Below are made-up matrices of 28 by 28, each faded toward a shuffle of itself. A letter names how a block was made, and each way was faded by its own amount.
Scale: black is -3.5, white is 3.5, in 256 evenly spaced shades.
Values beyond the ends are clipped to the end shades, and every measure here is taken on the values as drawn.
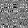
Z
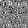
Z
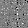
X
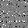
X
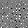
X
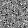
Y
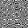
Z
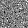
Y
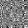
Z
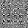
Z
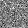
Y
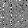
X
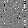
X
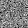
Y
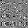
Z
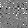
X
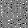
X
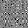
Z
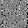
X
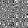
Z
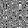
Z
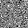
Y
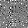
X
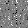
X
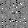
X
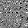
X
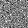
Y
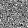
Y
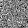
Y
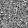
Y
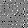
X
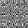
Z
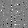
X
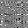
Z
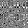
Z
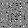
X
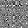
Z
